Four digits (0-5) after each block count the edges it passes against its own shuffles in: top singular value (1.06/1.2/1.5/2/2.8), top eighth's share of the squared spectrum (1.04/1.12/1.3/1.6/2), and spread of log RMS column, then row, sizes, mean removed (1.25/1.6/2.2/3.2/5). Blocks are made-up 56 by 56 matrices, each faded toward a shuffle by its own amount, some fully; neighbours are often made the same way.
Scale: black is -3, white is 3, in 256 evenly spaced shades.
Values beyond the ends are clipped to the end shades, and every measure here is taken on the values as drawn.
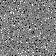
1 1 0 0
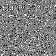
2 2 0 1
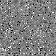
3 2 0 1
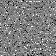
2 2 0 1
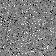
1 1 0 0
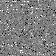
1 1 0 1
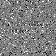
2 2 0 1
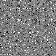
3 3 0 2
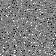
2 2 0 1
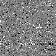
3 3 1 1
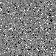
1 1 0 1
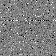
3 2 0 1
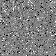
2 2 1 1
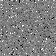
1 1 0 0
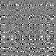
4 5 2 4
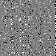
2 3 2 2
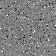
0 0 0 0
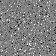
0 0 0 0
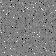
0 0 0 0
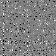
2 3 2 2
